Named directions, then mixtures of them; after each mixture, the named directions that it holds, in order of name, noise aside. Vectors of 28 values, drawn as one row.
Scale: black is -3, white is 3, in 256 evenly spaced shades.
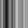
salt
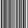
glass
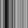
salt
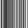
glass, salt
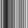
glass, salt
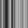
salt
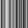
glass, salt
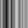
salt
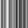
glass, salt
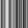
glass, salt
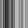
salt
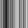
glass, salt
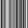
glass, salt
